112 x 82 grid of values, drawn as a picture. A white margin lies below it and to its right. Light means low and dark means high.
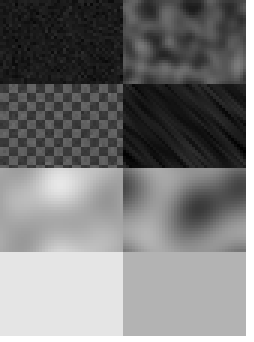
The table splits into 4 rows of 2 panels. Panel 1,1: very high, fine-grained, faint in contrast. Panel 1,2: high, blotchy. Panel 2,1: high, checkered. Panel 2,2: very high, slanting down to the right, faint in contrast. Panel 3,1: low, smooth. Panel 3,2: middling, smooth, strong in contrast. Panel 4,1: very low, flat. Panel 4,2: low, flat.
